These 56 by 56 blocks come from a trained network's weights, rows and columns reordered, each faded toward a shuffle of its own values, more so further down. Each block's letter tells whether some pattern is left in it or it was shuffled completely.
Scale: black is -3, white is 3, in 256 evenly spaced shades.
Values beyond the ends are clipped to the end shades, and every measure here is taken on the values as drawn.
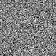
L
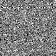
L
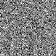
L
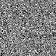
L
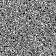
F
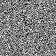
F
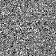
L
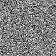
L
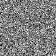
L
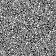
F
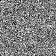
F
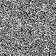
F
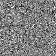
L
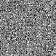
L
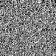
L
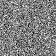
F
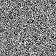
F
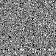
L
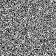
F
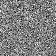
F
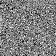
F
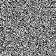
L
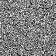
F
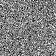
F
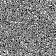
F
